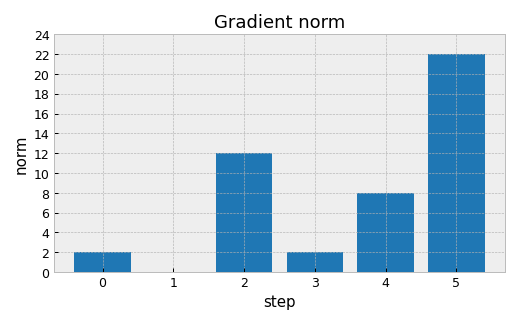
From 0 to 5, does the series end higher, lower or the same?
higher
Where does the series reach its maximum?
5
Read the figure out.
Title: Gradient norm
x-axis: step, ticks 0 1 2 3 4 5
y-axis: norm, ticks 0 2 4 6 8 10 12 14 16 18 20 22 24
Values:
2 0 12 2 8 22
